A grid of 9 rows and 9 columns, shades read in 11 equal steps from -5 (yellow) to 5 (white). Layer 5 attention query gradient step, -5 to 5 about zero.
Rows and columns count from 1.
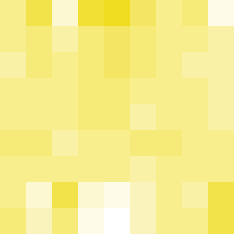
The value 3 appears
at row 1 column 3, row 8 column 2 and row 8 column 4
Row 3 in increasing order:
-2 -1 -1 -1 0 0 1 1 1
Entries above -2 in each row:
5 8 8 9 9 9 9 7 8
